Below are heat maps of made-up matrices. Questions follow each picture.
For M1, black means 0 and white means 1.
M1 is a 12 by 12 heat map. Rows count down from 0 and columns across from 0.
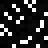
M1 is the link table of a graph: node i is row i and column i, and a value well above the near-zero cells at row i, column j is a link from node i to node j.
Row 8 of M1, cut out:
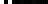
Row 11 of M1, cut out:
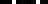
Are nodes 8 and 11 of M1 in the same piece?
no
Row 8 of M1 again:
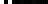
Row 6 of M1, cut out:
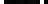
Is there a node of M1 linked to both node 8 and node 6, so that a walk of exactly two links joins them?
yes
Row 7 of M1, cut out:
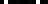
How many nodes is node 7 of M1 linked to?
2
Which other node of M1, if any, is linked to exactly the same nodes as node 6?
none
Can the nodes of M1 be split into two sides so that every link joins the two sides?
no
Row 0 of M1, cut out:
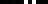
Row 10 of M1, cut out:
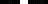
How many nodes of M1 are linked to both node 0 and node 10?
1
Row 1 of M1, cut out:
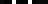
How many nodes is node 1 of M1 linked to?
2
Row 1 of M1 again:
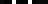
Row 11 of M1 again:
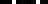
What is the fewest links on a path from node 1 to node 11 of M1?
2
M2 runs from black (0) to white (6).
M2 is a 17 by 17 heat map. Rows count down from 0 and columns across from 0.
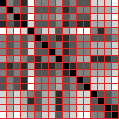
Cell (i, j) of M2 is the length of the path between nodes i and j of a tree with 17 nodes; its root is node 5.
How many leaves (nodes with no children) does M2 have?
11
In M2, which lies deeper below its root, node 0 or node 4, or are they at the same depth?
the same depth
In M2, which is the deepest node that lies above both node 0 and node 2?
3
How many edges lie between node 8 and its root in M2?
1
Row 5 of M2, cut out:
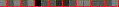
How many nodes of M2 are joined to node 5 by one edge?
2
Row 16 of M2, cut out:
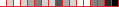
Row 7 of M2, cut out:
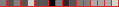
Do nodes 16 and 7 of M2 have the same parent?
no
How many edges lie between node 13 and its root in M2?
2
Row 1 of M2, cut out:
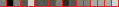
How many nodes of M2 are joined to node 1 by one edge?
1
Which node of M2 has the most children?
9
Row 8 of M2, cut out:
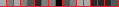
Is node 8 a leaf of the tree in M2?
no
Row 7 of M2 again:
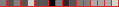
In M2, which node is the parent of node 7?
9
